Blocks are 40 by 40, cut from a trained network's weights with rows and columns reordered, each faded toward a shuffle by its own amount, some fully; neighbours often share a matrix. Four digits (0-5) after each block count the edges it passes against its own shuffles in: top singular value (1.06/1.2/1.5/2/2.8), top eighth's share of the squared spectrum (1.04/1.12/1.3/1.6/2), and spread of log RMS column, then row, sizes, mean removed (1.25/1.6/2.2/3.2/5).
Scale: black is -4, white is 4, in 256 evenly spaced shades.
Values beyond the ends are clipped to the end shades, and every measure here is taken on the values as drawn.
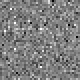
2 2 0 0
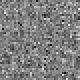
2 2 1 0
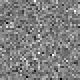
1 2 1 0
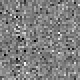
1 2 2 0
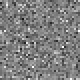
1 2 1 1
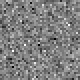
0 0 0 0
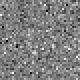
0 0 0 0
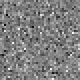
0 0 0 0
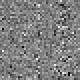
2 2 2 0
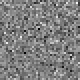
1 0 0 0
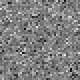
1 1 0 0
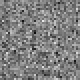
3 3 1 1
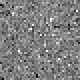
0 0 0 0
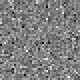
1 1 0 0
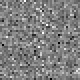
1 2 1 0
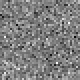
1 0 0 0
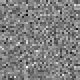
3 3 0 1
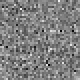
3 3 1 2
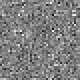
2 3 1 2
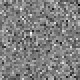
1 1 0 0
